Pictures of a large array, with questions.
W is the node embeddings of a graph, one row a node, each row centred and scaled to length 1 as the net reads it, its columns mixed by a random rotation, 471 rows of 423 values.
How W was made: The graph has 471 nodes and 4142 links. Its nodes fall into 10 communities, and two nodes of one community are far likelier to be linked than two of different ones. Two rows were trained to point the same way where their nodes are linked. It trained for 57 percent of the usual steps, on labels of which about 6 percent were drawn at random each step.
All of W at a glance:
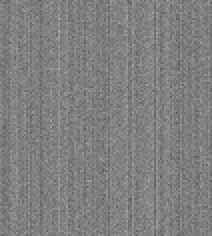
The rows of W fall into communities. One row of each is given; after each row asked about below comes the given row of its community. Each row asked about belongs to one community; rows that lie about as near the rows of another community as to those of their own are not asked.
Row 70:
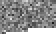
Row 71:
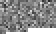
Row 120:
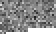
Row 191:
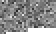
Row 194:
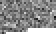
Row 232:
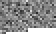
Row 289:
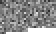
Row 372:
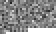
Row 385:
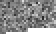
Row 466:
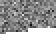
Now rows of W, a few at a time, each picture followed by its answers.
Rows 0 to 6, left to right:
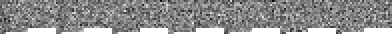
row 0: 194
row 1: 466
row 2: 232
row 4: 289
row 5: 70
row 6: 191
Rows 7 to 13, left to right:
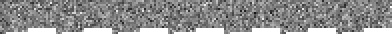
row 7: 70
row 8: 466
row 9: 232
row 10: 70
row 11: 372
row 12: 71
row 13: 385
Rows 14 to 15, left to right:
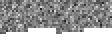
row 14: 232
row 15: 120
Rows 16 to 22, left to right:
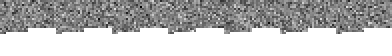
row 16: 385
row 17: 232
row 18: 71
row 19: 466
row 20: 120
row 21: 194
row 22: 372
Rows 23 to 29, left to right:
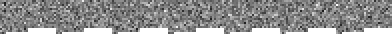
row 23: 70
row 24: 232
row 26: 232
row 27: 71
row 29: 466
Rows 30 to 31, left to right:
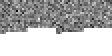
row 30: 191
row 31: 385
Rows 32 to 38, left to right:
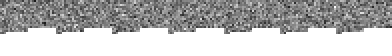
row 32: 289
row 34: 385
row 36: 194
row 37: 385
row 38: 385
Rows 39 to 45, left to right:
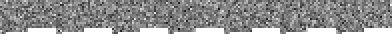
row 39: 194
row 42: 372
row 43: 385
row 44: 466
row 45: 232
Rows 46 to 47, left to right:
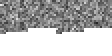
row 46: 466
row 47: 385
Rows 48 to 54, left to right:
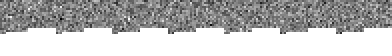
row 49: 289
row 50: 466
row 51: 385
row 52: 120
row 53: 232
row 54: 232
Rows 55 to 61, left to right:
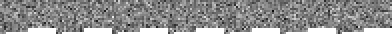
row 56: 71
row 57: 372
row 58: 289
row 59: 71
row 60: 289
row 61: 194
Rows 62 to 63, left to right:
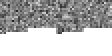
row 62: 191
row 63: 385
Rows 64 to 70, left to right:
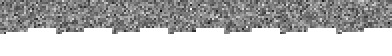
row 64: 191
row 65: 71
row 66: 71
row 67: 71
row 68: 71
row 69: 70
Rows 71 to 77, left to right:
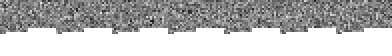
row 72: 372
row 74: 232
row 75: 191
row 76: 191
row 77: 466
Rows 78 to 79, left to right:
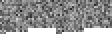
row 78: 120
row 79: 289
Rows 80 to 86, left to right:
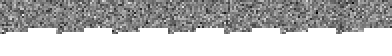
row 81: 71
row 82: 191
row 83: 289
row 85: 466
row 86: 289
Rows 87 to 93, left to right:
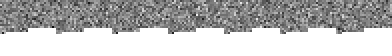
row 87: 466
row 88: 120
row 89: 232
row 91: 385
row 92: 466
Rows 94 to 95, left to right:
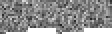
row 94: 194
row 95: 466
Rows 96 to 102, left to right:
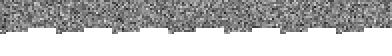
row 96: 289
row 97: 232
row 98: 70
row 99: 385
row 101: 372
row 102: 466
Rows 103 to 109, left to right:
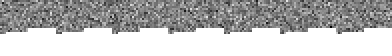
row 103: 120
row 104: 191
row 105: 289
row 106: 194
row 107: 71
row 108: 71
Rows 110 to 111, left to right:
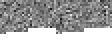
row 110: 232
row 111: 289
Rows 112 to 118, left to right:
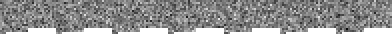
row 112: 71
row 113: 194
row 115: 466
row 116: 372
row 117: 71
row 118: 191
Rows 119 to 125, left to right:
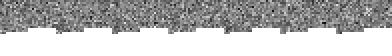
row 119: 120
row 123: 71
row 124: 71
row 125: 466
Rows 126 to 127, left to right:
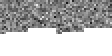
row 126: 70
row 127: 466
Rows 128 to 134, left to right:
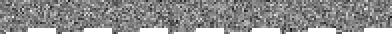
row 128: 191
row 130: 289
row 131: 120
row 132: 120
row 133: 194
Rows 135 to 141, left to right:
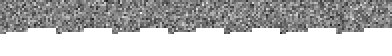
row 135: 372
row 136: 372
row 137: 466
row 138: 385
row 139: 232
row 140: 289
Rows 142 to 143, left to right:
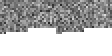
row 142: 191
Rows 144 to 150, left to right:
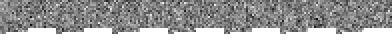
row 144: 194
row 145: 385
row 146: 120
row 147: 372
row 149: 191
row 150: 191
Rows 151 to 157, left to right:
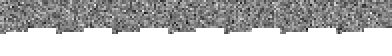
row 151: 120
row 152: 191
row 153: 232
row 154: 372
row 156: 232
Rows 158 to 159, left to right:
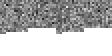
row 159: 70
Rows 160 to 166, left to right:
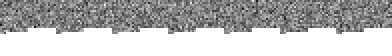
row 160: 191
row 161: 372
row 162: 70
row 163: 120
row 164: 71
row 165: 289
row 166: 71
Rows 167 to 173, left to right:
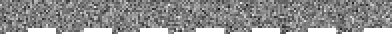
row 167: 71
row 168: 372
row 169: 120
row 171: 71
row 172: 289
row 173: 194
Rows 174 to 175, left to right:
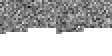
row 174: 71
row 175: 71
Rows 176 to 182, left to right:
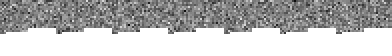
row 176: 289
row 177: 194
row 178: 70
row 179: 120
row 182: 71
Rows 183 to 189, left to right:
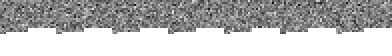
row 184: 466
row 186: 232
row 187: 191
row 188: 70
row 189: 372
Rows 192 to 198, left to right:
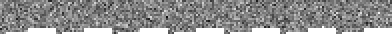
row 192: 372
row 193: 191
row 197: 289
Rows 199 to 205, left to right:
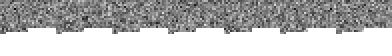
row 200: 194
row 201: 385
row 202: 120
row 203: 120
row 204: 372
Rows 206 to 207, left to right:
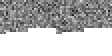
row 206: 191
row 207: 232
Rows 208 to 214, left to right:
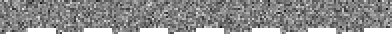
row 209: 191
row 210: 70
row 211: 466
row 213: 466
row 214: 70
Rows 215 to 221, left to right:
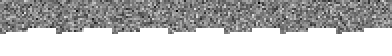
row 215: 232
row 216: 385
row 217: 70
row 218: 466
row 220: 289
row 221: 71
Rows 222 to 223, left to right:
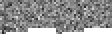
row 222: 194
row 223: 466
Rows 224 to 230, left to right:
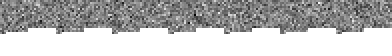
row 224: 191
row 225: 289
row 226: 289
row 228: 466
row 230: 194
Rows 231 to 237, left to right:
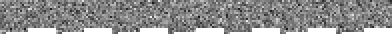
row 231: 70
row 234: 194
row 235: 372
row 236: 120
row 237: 466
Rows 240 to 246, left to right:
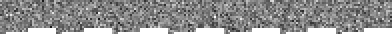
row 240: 232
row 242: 71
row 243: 120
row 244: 194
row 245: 191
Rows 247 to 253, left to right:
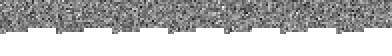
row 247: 71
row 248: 289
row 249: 71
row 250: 191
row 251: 232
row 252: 191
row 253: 466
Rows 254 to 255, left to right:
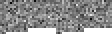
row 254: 466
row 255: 70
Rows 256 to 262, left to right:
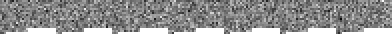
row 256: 372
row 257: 385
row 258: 71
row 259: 120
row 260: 70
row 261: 372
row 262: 194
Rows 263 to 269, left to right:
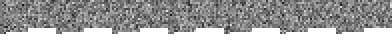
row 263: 71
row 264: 372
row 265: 70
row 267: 194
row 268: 120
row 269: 232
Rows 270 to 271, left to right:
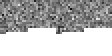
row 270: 289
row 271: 289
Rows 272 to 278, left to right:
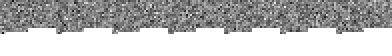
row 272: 372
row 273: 372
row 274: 191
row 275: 466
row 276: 70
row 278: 372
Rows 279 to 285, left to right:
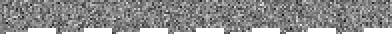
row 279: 232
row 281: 289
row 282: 71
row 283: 70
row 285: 120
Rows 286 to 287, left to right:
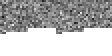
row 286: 70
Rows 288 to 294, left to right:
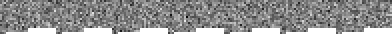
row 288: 372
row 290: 194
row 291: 466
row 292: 289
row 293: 71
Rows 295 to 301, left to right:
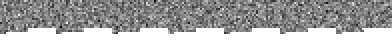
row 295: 232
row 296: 372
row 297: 71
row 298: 71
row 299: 232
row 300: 372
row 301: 372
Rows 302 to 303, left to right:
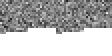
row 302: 385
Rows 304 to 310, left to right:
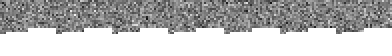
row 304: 71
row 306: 71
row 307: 70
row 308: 120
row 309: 232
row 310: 194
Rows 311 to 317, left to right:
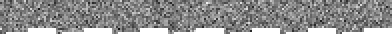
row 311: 191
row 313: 385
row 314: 120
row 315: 71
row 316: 71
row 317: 385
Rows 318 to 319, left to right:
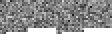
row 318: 385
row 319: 372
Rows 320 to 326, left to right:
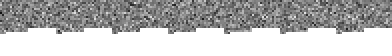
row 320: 120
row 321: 191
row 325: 385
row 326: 466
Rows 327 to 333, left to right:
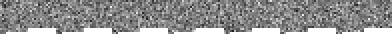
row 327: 289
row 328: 191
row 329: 191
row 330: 372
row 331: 194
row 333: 120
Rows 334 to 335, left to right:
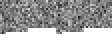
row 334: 194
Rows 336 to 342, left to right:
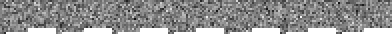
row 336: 385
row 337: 120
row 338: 372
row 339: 71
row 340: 194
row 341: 289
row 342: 120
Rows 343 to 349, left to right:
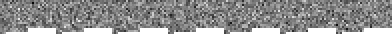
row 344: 466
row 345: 466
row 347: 232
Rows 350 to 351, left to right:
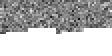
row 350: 289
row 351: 372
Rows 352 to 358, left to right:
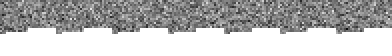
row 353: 70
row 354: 385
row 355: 71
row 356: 385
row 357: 466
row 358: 385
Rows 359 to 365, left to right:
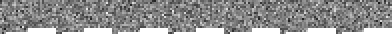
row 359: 194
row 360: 70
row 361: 120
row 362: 232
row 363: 194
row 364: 120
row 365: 191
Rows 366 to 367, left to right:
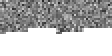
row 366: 71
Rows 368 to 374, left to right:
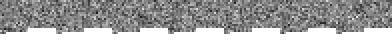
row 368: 194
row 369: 71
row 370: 70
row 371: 194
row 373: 194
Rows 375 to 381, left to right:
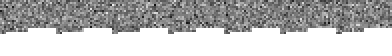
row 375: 385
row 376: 191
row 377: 385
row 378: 385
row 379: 191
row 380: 120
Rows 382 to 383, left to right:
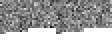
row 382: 466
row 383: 372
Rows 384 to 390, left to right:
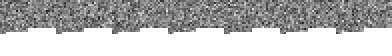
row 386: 372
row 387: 372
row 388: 385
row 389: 466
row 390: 372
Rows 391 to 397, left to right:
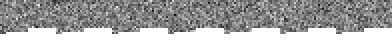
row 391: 191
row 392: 120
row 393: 232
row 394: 194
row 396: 194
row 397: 70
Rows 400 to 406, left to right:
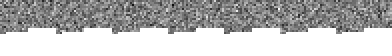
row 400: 385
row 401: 191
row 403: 71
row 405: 466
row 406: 194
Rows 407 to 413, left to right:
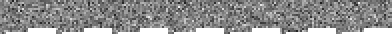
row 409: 372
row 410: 120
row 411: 70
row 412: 194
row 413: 120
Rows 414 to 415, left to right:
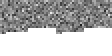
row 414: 194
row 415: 232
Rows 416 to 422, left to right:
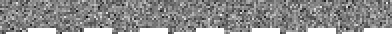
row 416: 372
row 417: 385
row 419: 289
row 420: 120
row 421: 70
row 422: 120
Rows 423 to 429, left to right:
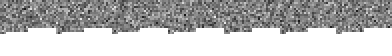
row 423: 70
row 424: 385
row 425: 194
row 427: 385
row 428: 372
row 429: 70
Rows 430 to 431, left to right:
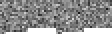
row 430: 194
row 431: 466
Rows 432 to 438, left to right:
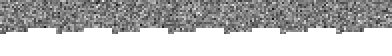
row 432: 385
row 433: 71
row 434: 466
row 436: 120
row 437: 120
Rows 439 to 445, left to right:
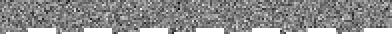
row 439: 372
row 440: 372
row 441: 372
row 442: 232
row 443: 70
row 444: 191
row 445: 372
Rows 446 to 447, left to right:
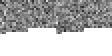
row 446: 71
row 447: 194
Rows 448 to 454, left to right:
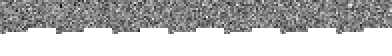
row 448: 194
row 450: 71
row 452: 232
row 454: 232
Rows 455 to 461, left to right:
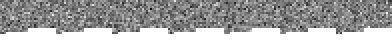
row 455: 372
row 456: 466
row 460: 232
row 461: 191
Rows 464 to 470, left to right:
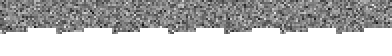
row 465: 466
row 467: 466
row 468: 194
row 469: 120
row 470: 70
